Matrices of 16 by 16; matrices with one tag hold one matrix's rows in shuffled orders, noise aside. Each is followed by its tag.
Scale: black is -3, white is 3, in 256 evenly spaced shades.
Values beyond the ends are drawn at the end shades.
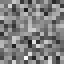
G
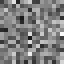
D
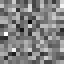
D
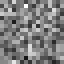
G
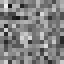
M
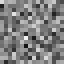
G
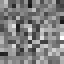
D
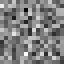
G
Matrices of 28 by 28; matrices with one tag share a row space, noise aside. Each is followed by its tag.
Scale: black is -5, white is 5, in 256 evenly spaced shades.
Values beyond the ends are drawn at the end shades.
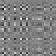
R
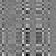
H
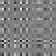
R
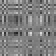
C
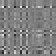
R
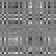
C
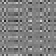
C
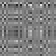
C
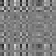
R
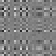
R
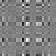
H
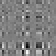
H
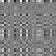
R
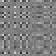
R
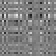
C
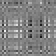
C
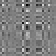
H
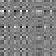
R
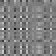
R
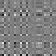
R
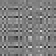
C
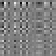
R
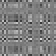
C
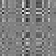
H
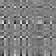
R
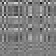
C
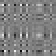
R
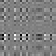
R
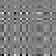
R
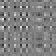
R
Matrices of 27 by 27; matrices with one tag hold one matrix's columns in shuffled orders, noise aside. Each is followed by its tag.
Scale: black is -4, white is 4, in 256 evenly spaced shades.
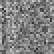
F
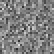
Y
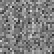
F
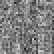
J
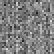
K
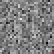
F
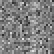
K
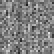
K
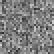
Y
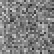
F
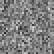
Y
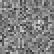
Y
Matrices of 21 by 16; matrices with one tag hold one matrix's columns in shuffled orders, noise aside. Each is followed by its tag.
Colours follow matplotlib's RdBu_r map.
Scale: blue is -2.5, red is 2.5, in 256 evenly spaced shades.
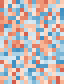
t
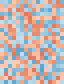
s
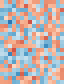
t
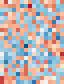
t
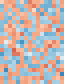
t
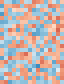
s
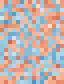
t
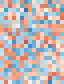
s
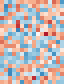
t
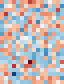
t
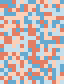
s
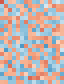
s
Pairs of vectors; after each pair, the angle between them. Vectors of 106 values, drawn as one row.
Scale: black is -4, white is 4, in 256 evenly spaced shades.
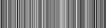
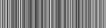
partly opposed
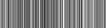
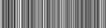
orthogonal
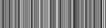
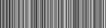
partly aligned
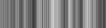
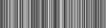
orthogonal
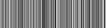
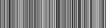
nearly opposite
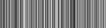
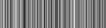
nearly opposite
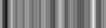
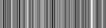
partly aligned
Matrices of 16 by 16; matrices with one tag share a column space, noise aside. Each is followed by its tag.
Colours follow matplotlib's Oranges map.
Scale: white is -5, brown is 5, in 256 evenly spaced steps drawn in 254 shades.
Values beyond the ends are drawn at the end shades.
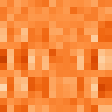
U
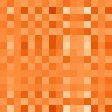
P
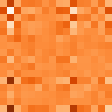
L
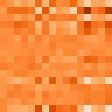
L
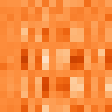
U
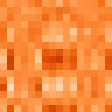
U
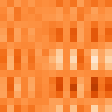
U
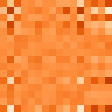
L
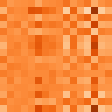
P
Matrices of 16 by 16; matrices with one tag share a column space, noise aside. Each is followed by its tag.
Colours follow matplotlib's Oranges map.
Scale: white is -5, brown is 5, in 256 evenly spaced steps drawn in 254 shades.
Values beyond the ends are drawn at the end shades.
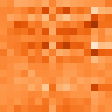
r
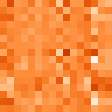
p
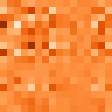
r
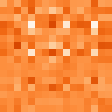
r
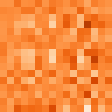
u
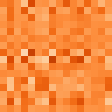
p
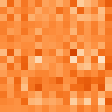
p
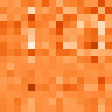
r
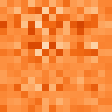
r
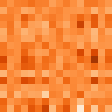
u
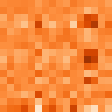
u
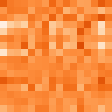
r
